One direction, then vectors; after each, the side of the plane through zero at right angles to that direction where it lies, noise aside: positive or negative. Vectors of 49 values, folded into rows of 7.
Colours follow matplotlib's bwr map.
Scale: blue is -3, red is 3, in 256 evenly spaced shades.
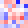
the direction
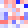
positive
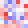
negative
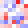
negative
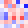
positive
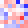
positive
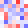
negative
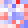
negative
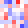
negative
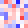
positive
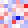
negative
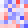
negative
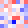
positive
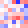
positive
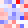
negative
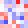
negative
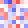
negative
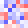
negative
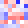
positive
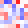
negative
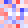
negative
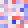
positive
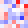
negative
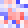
positive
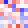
negative
